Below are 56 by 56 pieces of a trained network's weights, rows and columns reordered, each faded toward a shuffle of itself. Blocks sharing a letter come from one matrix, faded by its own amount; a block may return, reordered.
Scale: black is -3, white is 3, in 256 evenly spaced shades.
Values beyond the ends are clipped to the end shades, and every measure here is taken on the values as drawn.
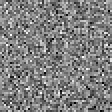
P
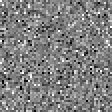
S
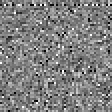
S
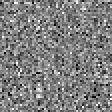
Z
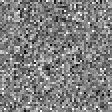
P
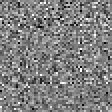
Z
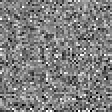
Z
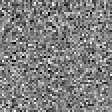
Z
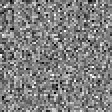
P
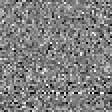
S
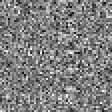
P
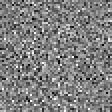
Z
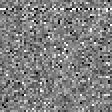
S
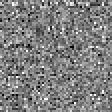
S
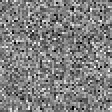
P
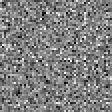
Z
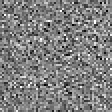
Z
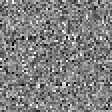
Z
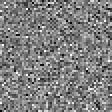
P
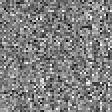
P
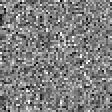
P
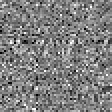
Z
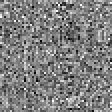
P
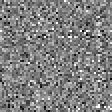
Z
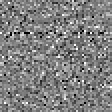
S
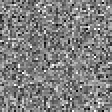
P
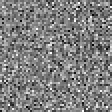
P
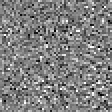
S
